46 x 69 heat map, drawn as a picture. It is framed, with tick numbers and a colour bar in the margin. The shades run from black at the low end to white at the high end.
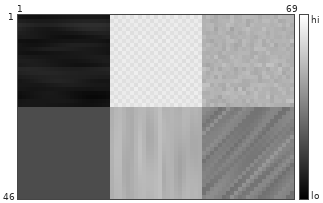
The table splits into 2 rows of 3 panels. Panel 1,1: very low, streaked across, faint in contrast. Panel 1,2: very high, checkered, faint in contrast. Panel 1,3: high, fine-grained, faint in contrast. Panel 2,1: low, flat. Panel 2,2: high, streaked downward, faint in contrast. Panel 2,3: middling, slanting up to the right, faint in contrast.
